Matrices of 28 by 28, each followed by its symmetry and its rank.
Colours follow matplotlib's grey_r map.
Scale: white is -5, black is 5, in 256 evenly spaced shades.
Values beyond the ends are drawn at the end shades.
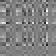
neither, rank two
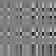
neither, rank one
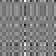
neither, rank one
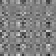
neither, rank two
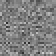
neither, rank five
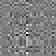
neither, rank three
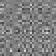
neither, rank three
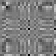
symmetric, rank two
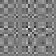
symmetric, rank two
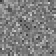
symmetric, full rank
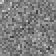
symmetric, full rank
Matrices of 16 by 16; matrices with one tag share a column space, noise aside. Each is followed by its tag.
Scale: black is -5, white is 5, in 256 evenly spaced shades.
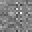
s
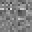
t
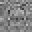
t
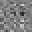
s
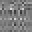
t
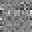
t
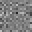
s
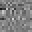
t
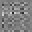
s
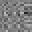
s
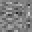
s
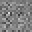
s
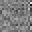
t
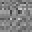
t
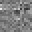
t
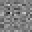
s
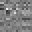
t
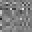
t
